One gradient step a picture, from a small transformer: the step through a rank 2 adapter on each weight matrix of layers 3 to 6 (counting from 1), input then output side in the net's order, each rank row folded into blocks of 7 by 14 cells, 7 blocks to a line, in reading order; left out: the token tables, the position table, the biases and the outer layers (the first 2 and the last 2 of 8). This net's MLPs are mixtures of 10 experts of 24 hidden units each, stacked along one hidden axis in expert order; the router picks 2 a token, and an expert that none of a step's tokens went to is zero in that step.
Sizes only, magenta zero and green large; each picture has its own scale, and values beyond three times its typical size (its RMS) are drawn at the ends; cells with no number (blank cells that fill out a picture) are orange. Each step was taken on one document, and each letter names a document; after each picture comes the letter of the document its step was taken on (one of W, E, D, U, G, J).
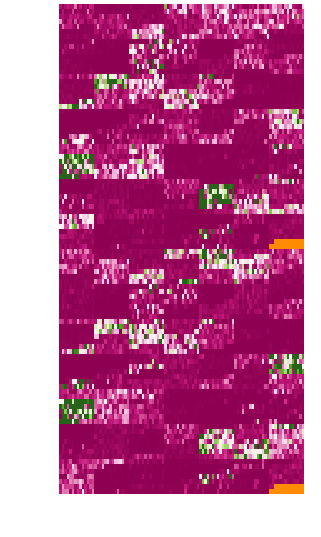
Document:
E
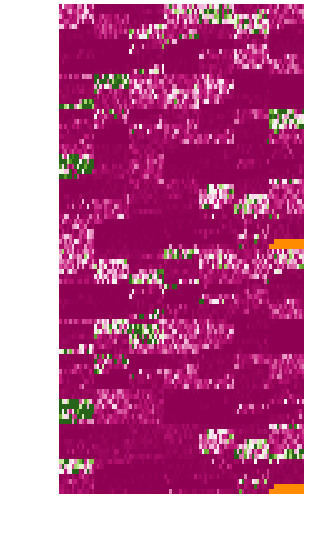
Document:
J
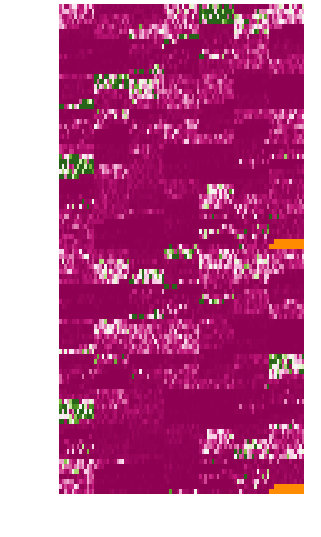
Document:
J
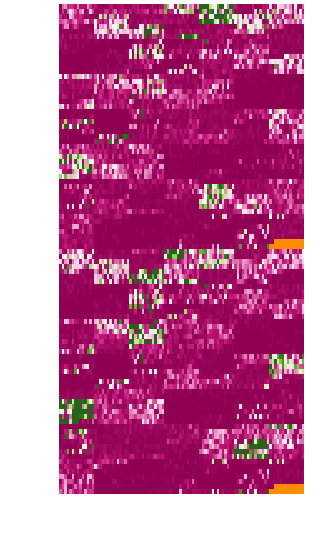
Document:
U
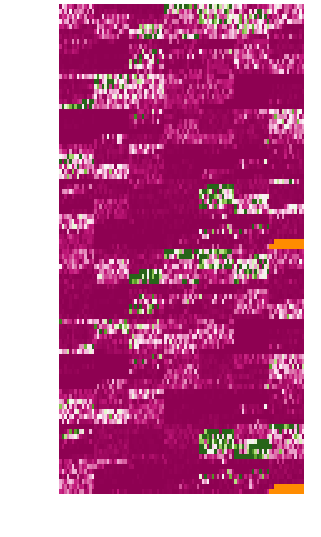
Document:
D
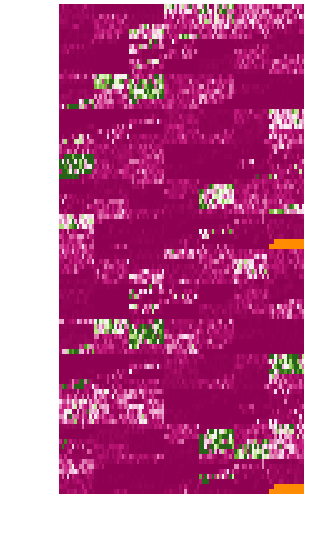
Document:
E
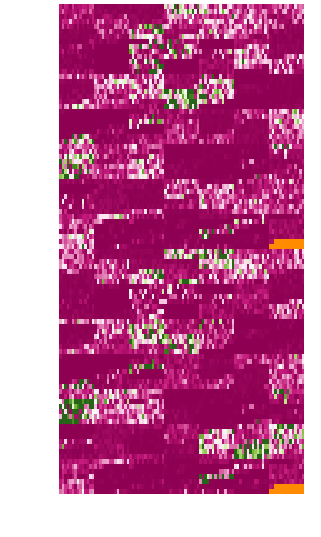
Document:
E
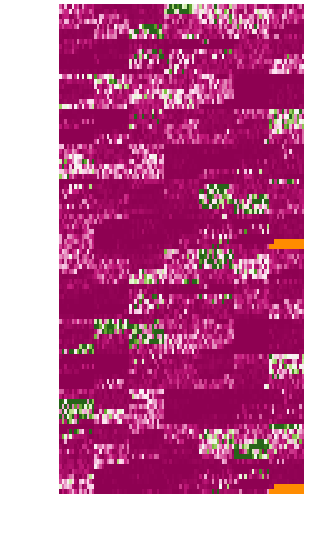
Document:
D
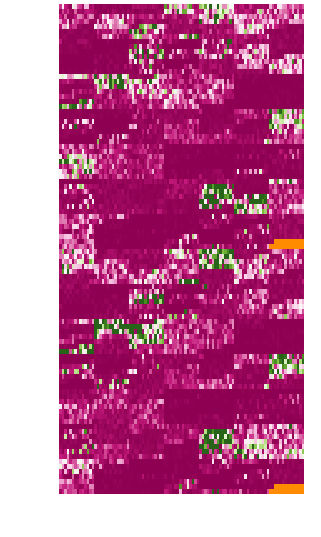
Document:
U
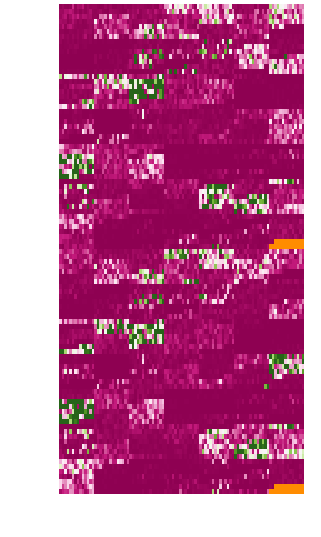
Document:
U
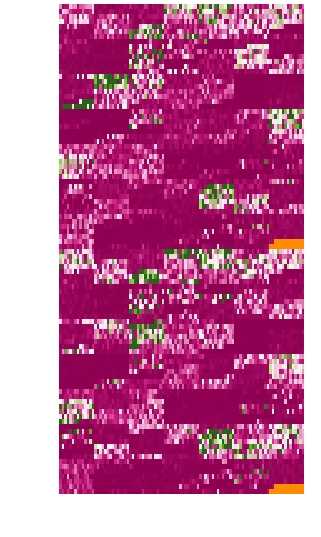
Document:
D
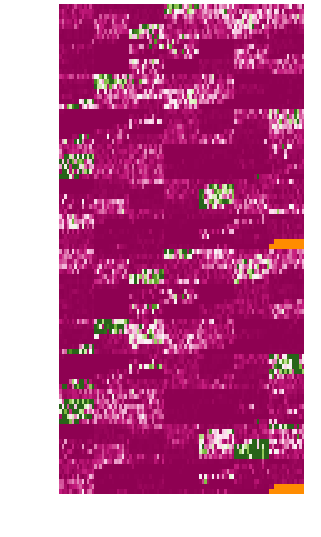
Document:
E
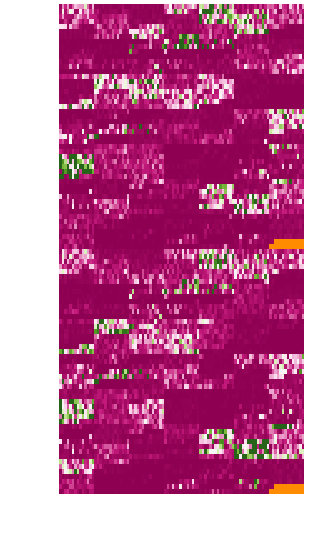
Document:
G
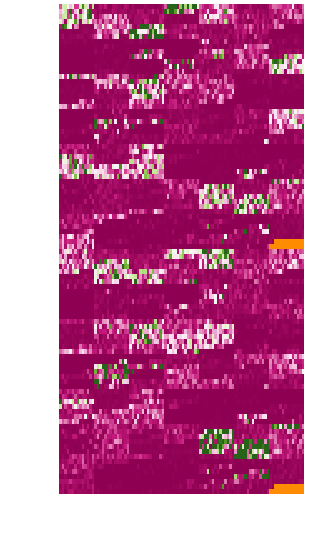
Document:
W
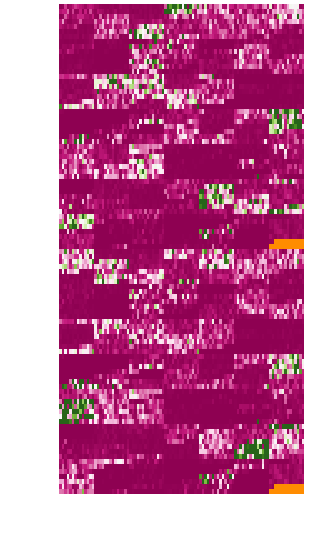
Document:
E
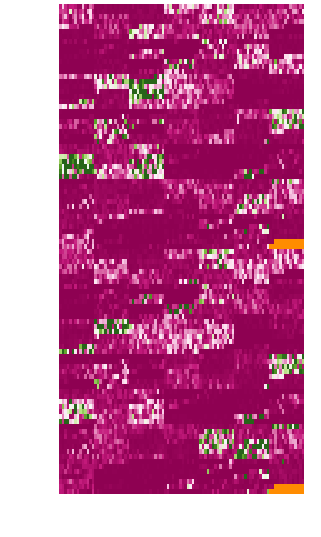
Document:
W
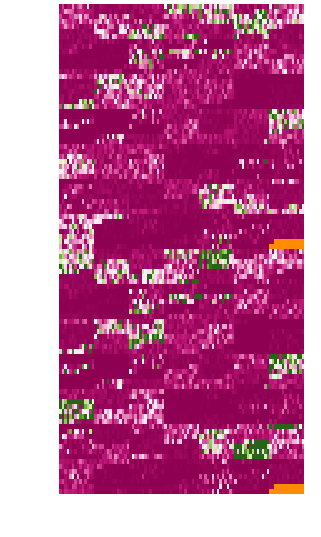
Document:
D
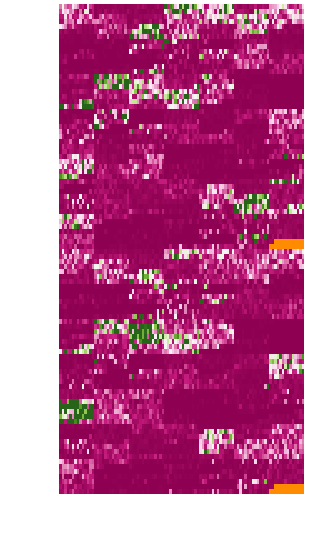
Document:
J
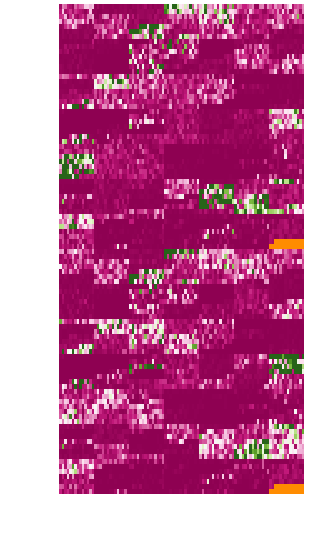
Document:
E
